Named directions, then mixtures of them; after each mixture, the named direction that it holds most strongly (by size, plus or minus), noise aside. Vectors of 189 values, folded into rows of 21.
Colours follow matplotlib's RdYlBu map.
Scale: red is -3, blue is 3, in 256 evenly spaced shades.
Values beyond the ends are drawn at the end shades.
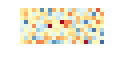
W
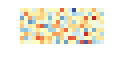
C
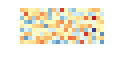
C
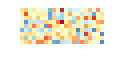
W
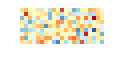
C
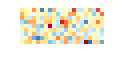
W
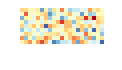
W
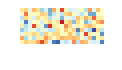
W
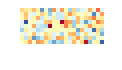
W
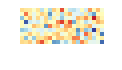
W
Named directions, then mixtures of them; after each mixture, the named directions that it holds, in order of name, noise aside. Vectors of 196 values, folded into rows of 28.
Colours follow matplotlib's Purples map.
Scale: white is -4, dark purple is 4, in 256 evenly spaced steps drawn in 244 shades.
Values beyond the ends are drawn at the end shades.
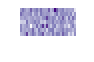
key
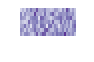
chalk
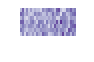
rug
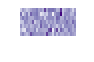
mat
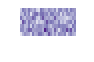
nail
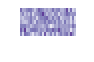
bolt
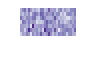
nail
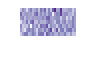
key, mat, nail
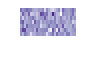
mat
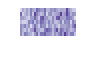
bolt, chalk, mat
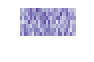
bolt, chalk, rug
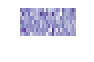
mat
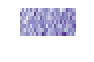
chalk, rug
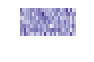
bolt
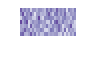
chalk, nail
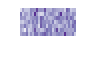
chalk, mat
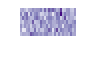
mat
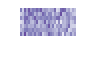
rug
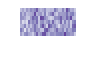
chalk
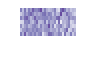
rug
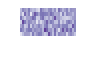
nail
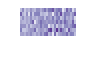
bolt, mat, rug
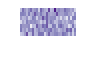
key, nail
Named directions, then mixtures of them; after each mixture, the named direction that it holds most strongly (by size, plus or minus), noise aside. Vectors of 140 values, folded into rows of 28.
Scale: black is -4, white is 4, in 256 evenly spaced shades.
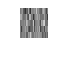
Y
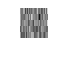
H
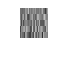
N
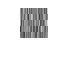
H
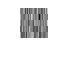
H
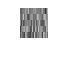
N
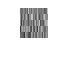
N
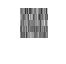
H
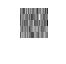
H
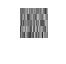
N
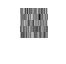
H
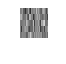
Y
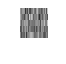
H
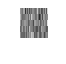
H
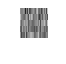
H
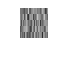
N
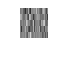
Y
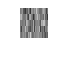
Y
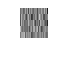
H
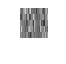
Y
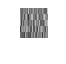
N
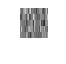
Y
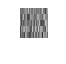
N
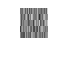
H
